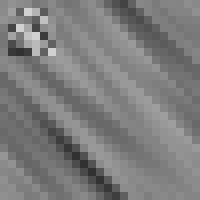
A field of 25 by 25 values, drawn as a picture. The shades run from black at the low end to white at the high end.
Calmest part: bottom right. Grain: diagonal, down to the right. Odd patch: rougher, in the top left. Mirror symmetry: none. Roughest part: top left.
